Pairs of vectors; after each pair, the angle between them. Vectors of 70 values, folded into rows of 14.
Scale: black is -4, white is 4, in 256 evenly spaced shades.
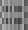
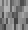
orthogonal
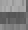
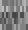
partly aligned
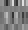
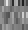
nearly opposite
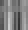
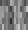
partly opposed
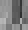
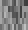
partly aligned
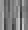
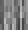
nearly opposite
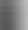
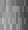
nearly opposite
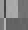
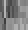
nearly opposite
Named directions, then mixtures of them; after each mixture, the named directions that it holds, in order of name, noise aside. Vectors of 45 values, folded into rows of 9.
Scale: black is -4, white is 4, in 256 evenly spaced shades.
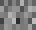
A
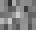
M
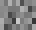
A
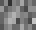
A, M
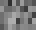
A, M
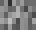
A, M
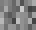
A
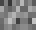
A, M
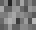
A, M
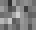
M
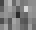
M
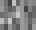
M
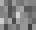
A, M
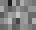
A, M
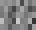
A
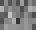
A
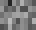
A, M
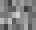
M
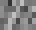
A, M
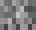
A, M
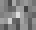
M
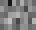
A, M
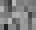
M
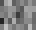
A, M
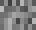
A, M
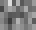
A, M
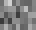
M
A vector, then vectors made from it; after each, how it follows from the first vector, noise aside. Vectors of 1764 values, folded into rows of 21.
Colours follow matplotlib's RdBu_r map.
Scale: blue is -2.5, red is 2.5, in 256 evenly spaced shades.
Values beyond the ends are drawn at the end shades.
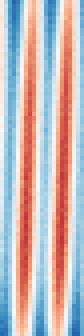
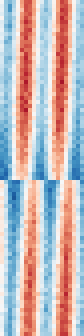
wrapped around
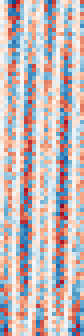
sign-scrambled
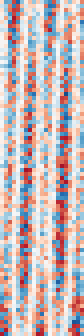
sign-scrambled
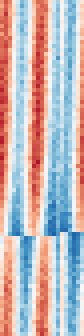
wrapped around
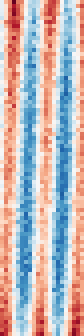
negated
